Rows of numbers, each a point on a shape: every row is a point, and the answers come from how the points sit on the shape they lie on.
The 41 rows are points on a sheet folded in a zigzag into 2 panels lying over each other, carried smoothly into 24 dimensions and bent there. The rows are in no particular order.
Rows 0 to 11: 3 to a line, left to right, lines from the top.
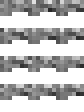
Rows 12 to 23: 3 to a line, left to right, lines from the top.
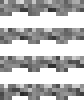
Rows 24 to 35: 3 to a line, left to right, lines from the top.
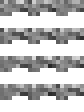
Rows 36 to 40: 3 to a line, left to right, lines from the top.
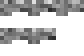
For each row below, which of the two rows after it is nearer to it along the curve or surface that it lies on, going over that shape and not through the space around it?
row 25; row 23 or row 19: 19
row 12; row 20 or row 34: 20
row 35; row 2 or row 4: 2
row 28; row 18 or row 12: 12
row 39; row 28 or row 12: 12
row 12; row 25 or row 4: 25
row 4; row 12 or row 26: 26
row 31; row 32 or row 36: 36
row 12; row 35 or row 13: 35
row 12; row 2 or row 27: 27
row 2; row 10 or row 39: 10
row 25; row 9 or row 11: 11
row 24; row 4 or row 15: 15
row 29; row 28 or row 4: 4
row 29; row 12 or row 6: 6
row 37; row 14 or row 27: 27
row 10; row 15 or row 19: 15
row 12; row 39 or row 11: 39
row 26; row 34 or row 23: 34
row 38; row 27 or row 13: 13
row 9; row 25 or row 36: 36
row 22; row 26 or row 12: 12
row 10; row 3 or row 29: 3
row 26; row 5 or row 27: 5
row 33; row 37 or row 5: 5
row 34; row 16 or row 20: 20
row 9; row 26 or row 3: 3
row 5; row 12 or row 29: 29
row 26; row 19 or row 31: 19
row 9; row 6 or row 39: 6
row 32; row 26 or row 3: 3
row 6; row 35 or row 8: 35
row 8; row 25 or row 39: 25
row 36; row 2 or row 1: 1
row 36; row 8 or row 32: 32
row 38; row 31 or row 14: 14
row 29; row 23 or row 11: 11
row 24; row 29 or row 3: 3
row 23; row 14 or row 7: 7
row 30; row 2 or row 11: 11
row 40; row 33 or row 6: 33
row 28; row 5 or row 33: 5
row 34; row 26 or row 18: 26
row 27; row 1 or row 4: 1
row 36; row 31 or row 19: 31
